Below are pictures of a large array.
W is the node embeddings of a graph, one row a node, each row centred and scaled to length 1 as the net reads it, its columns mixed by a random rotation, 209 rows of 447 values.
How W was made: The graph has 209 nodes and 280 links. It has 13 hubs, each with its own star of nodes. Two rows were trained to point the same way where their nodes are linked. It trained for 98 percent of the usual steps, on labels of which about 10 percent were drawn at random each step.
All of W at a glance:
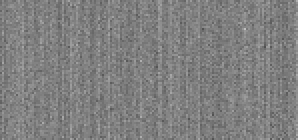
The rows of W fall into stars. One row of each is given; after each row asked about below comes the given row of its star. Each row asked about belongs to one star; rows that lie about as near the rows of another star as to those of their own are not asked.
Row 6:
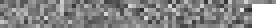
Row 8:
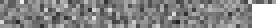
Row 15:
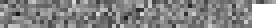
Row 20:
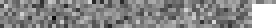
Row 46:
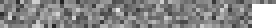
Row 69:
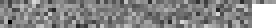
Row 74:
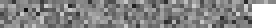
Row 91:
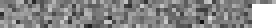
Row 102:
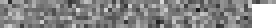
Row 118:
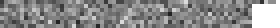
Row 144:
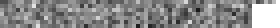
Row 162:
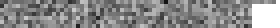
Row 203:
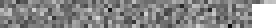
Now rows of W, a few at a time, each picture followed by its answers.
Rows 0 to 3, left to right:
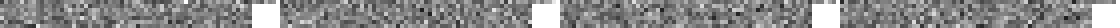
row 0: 118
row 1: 6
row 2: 118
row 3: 118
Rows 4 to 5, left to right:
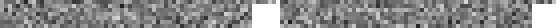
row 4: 20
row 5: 15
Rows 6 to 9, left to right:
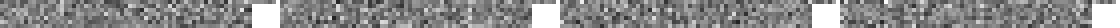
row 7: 20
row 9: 118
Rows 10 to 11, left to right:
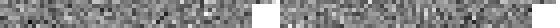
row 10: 203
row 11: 6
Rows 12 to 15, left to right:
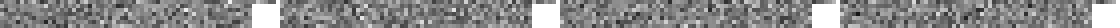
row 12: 20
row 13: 118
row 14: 74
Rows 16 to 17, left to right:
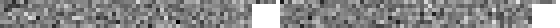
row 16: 8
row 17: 20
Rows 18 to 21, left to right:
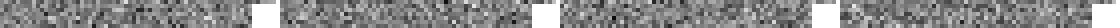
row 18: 162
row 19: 74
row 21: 162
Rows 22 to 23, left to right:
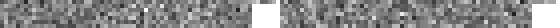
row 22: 20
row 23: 118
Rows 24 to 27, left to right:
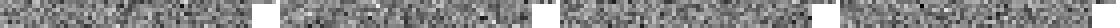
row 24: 69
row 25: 102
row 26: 74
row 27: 8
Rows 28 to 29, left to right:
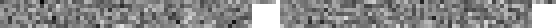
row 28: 20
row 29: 91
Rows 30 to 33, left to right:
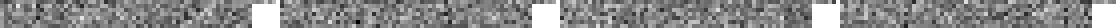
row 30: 144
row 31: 162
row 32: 46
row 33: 162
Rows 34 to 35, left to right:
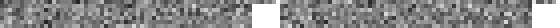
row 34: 6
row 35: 6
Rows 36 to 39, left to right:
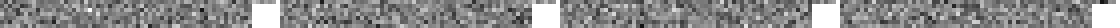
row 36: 15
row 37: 20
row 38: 69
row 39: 69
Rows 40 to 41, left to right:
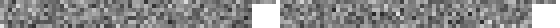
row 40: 118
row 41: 8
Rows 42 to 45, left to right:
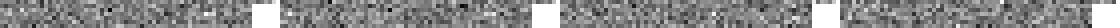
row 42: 203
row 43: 203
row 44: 91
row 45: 46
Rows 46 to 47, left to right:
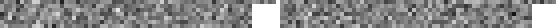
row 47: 74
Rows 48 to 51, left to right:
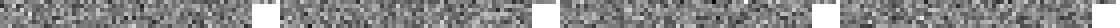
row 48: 6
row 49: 46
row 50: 118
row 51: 118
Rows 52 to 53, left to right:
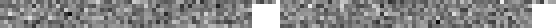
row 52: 203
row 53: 6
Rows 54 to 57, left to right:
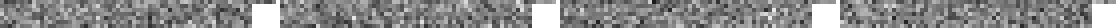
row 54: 144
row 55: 118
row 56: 203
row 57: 91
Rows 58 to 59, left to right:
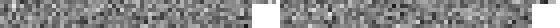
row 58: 162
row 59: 20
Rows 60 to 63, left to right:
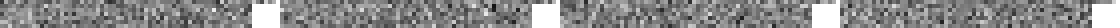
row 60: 6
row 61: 74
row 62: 8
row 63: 91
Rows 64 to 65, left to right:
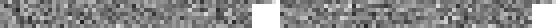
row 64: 203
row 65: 91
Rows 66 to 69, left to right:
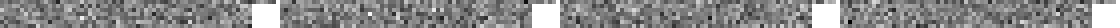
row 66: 118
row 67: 8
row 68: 8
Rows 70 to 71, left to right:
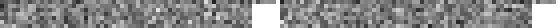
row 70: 46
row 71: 46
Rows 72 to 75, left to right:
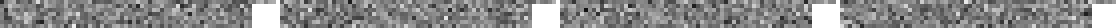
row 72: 69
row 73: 74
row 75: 8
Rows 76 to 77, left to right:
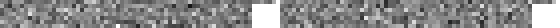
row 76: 91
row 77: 15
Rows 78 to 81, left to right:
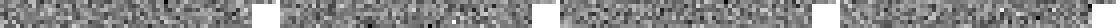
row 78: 74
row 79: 102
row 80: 162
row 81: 6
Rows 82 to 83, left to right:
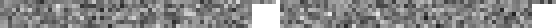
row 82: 20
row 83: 15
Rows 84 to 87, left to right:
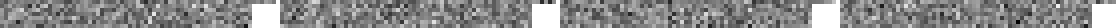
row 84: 162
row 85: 15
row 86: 144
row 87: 8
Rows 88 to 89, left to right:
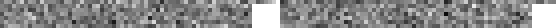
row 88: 8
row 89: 74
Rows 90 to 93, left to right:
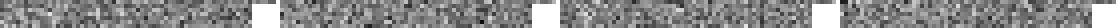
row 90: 46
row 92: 69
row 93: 144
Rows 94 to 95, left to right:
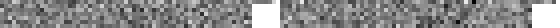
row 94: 74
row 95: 8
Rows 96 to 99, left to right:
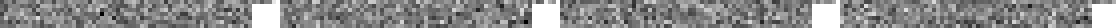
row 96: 162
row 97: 144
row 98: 91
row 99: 102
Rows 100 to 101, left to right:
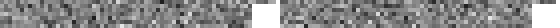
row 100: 20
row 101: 15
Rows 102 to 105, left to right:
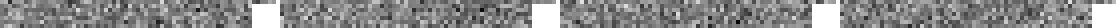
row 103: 91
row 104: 8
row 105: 8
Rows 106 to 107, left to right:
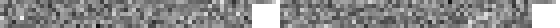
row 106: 102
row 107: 203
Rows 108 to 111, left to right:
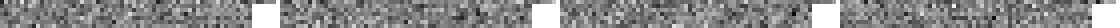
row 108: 118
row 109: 144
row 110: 15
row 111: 74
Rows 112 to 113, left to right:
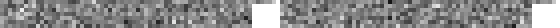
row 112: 102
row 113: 91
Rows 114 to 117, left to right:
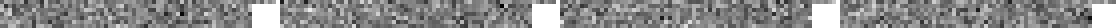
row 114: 203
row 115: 6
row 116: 91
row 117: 102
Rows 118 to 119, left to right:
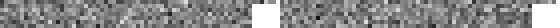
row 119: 144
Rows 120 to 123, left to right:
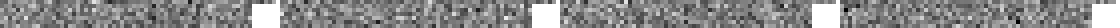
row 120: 144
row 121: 144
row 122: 162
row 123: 20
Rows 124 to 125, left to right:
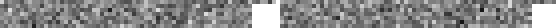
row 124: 203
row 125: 203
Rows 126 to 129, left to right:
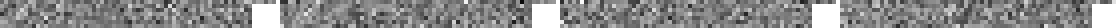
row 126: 102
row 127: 69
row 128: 46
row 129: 69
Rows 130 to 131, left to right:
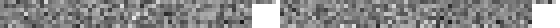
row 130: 203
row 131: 91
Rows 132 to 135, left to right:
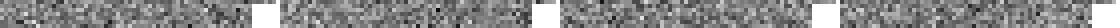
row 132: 118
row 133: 144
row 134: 20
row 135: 46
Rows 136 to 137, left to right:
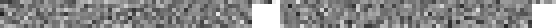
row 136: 91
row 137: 91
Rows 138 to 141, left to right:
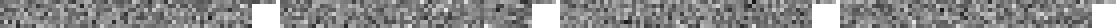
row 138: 69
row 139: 69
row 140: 91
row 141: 203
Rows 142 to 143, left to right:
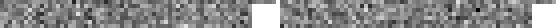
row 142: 69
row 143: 144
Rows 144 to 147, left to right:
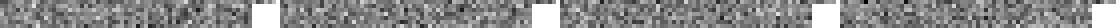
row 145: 203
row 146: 162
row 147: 74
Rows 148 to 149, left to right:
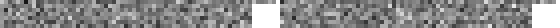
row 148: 102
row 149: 46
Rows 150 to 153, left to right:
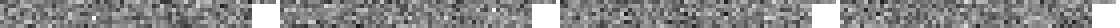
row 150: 118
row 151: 6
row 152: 162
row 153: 20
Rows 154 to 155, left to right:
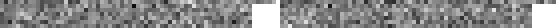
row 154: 74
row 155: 6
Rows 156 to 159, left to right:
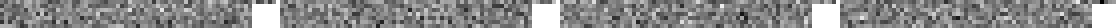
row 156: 15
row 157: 91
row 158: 118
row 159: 74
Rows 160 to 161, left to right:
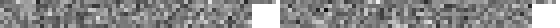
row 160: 15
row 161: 91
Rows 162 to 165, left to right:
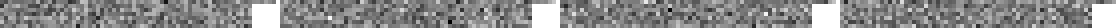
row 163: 162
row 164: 203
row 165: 15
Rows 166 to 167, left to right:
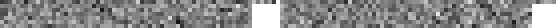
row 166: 46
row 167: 20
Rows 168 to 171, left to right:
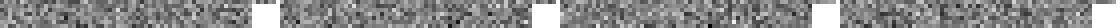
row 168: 46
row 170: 144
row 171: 8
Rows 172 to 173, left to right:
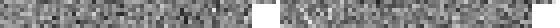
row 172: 6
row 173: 15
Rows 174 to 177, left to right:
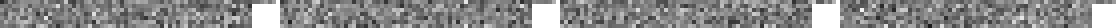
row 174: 69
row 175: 69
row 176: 15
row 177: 102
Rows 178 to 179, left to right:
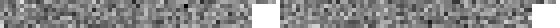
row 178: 102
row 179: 6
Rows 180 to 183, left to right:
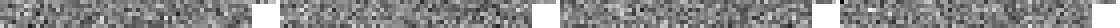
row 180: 102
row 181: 102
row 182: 91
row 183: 20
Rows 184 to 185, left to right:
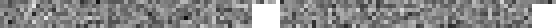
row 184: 144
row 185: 15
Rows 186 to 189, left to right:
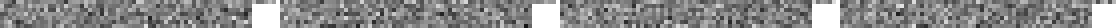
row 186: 8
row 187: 162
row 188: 91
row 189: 144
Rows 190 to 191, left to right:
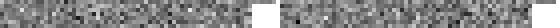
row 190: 203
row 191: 8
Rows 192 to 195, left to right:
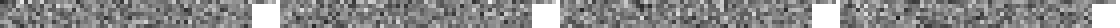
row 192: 8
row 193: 203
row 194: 8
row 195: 102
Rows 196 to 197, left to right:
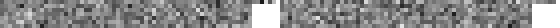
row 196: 6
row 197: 20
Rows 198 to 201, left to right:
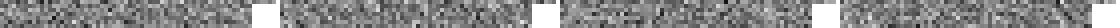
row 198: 203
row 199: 8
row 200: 162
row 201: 6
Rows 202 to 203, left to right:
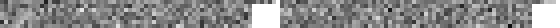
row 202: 15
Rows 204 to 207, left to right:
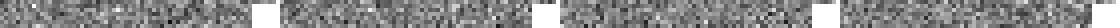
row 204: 144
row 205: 15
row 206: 15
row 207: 144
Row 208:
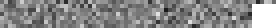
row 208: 8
